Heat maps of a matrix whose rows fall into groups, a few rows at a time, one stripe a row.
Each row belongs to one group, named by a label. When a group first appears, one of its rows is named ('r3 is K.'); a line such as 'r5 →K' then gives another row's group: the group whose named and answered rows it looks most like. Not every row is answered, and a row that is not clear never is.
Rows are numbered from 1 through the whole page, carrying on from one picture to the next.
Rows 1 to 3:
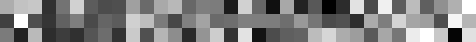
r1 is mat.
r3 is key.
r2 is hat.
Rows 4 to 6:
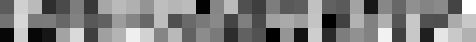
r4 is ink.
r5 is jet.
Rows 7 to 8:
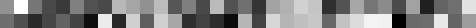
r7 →jet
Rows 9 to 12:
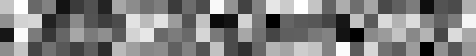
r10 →mat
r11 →hat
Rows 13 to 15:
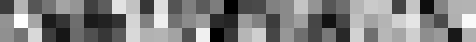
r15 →mat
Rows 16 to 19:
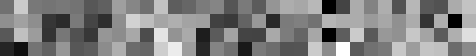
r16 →jet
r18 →ink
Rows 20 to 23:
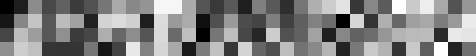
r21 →ink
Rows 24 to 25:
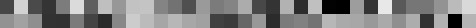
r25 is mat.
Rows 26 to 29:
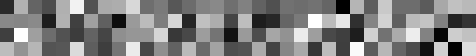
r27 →key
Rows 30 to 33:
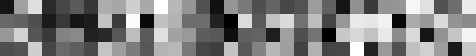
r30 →ink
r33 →ink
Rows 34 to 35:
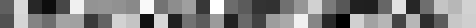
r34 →hat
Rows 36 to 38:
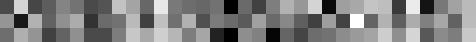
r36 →jet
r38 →mat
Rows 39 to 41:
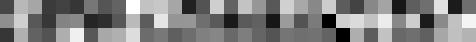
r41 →hat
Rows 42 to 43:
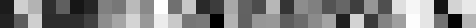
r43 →ink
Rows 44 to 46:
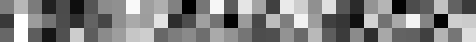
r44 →key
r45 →jet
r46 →hat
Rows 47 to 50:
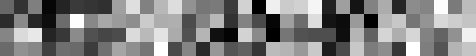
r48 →hat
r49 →mat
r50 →jet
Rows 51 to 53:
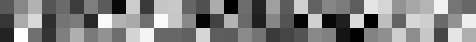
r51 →key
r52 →ink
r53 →hat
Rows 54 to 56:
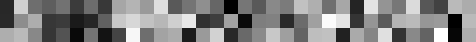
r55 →ink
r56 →key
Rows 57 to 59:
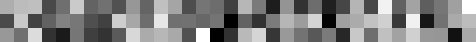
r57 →mat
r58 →jet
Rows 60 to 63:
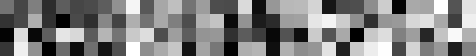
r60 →key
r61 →key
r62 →hat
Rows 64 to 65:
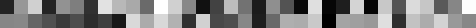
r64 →ink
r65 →key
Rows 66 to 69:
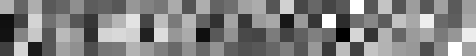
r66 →mat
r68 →ink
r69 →hat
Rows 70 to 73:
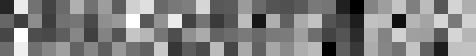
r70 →hat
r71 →key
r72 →hat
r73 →jet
